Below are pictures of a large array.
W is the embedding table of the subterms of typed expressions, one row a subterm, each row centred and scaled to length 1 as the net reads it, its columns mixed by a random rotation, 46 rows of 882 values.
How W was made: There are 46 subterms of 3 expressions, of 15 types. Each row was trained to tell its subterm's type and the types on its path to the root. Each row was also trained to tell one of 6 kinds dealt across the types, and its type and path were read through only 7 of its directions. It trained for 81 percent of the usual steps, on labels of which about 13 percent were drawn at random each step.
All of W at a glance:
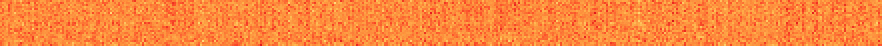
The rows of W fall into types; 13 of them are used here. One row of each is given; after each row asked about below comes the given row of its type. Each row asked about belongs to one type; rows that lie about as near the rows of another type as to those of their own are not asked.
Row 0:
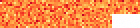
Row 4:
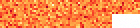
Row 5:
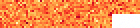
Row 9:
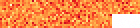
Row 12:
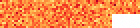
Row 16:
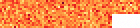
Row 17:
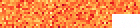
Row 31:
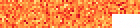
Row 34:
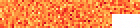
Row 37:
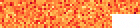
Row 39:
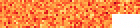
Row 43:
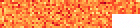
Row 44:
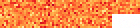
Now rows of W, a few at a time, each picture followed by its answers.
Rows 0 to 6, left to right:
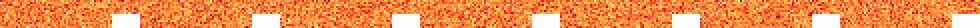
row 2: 43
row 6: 37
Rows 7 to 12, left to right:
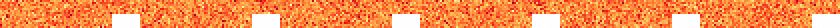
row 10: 5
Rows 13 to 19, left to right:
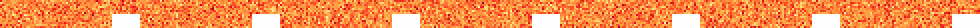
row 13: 34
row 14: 5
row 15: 37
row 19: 16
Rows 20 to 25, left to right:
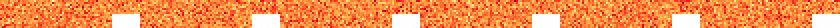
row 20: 12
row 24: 34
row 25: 4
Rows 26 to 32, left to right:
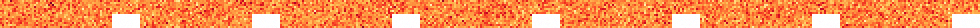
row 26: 44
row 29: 9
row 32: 12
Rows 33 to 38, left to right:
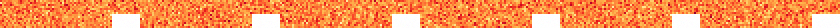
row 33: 37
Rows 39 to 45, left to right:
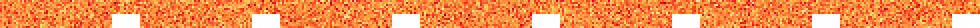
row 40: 0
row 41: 0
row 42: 16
